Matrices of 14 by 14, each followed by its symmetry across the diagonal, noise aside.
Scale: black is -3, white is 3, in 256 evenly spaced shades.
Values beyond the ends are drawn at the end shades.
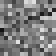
neither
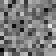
neither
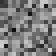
symmetric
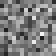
neither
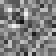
symmetric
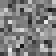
antisymmetric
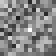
symmetric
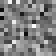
antisymmetric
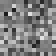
antisymmetric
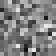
antisymmetric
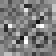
symmetric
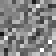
symmetric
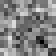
symmetric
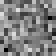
neither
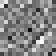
symmetric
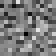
neither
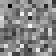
neither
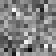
neither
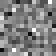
antisymmetric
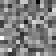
antisymmetric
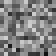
neither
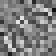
symmetric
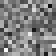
antisymmetric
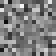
antisymmetric
